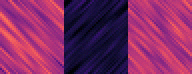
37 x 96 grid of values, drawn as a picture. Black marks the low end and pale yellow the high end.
It is made of 1 by 3 panels. Panel 1,1: middling, slanting down to the right. Panel 1,2: very low, slanting up to the right, faint in contrast. Panel 1,3: middling, slanting down to the right.
